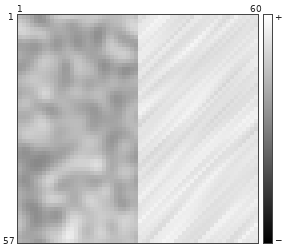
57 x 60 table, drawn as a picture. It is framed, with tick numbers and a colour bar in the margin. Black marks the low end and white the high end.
It is made of 1 by 2 panels. Panel 1,1: high, blotchy. Panel 1,2: very high, slanting up to the right, faint in contrast.
